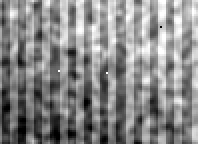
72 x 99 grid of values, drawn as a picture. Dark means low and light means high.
Neither half mirrors the other. Three lone cells stand out: two far higher and one far lower than their neighbours. Upright stripes repeat 12 times across the table. The ninth with the lowest average is the bottom left. There is an overall slope up to the top right.
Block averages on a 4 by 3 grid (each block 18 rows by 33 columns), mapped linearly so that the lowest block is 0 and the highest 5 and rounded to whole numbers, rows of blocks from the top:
355
335
123
012
